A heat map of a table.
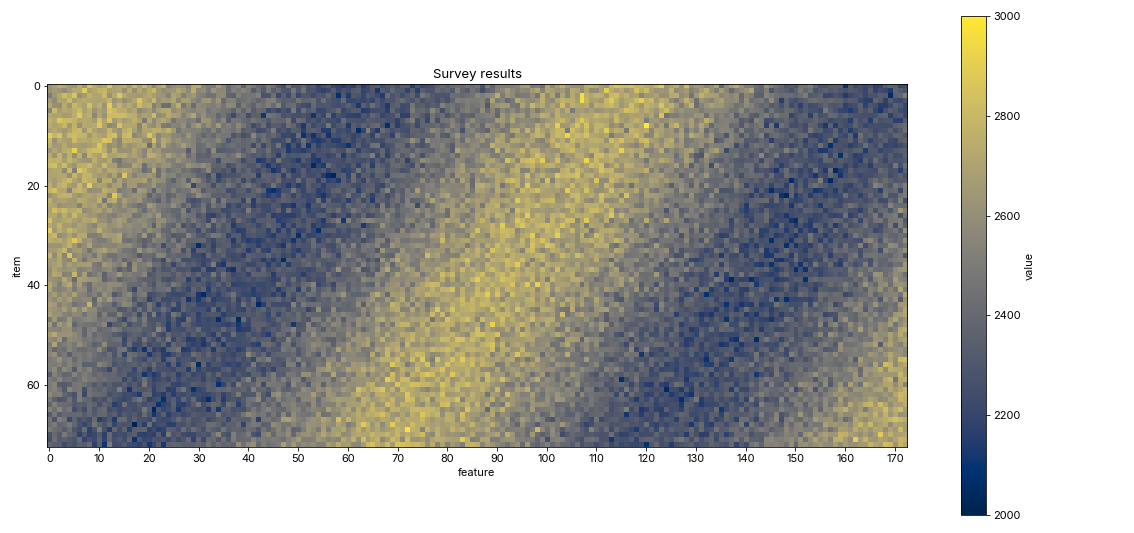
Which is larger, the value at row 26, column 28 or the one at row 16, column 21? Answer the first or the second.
the second
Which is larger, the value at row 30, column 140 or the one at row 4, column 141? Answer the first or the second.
the second
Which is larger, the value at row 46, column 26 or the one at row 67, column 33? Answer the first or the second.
the first
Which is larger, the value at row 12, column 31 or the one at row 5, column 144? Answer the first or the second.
the first
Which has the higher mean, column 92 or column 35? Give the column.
92
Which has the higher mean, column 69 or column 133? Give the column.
69
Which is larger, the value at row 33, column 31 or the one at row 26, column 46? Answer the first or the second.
the first
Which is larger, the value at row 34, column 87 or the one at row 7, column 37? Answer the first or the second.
the first
